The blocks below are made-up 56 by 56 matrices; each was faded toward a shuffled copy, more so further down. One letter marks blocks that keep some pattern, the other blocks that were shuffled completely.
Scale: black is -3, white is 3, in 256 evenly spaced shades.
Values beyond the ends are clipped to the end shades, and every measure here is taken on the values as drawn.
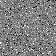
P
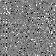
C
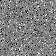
P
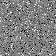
P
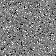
P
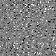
C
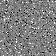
P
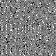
C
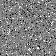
P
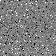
P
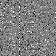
C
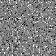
C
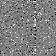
C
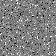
P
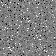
P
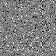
C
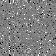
C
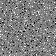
P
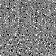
C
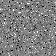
P
